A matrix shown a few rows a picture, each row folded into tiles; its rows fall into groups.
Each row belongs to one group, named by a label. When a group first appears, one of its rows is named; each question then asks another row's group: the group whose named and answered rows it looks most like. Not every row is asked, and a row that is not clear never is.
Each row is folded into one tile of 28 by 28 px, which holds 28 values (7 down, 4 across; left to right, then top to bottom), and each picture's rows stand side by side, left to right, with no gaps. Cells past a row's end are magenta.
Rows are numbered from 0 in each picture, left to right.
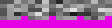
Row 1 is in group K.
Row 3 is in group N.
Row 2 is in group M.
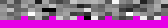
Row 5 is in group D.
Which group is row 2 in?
D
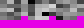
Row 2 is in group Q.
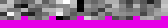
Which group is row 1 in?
N
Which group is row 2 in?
Q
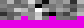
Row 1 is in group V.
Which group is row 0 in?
N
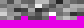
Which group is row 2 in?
M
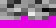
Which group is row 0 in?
V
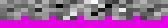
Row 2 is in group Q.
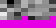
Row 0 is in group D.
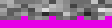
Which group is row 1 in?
M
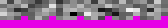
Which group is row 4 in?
N
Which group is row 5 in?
K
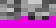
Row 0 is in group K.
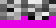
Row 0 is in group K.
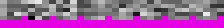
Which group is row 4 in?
V
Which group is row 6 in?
M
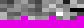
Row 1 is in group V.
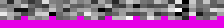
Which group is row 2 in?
K
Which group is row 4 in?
D
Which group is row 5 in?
D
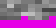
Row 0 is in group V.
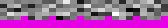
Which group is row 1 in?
Q
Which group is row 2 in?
Q
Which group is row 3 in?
M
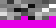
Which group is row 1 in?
Q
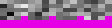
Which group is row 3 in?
D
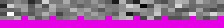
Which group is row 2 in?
N
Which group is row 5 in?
Q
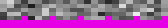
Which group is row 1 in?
Q
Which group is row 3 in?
M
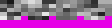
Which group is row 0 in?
D
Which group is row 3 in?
D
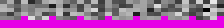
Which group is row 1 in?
D
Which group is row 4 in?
V
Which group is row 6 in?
K
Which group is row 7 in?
K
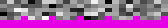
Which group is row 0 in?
N
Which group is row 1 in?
D
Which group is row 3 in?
Q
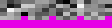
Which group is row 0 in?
V
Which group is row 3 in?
D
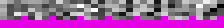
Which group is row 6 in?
D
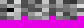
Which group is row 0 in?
K
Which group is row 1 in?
K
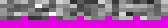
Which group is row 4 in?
M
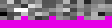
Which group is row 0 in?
N
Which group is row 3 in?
M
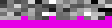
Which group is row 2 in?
K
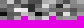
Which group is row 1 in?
D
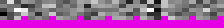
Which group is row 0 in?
N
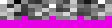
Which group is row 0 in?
V
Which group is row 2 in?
K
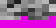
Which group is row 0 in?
V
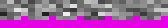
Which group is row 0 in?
N
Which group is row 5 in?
N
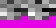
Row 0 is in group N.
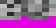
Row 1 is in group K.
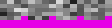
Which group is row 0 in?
N
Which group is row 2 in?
V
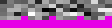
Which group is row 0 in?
M
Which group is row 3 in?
N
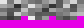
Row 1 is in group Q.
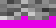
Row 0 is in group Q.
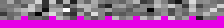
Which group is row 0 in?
N
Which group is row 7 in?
Q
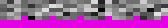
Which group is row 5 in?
K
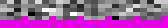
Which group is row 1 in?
N
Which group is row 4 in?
Q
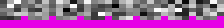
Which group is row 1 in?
K
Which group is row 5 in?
N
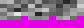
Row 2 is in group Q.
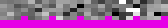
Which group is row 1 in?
K
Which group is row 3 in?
V
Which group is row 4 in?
N
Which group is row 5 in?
M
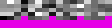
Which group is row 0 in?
Q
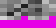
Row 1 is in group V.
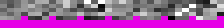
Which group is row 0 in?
V
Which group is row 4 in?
Q
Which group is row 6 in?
Q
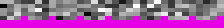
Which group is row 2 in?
Q
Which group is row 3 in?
N
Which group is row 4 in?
Q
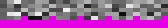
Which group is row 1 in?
Q
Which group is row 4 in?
D
